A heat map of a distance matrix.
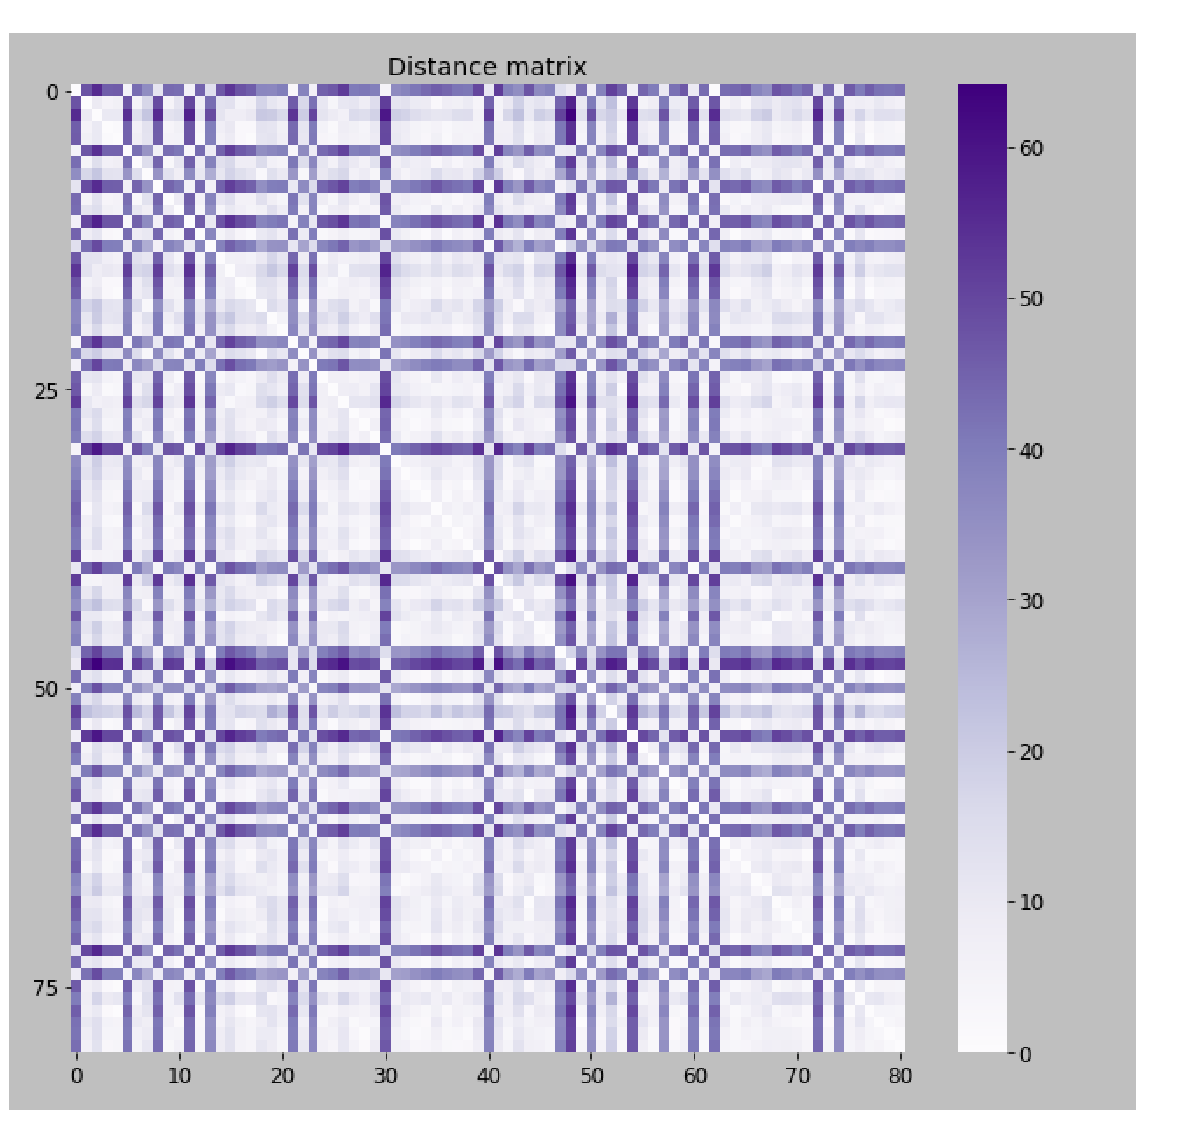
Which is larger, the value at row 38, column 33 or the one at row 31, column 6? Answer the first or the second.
the second
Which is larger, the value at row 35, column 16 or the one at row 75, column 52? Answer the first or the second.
the second
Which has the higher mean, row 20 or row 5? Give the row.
5
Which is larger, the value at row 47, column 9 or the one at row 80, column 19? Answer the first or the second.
the first
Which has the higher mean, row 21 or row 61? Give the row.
21
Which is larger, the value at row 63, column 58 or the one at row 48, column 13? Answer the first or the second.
the second
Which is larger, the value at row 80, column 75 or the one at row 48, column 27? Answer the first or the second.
the second
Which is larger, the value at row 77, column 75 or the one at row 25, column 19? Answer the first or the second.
the second
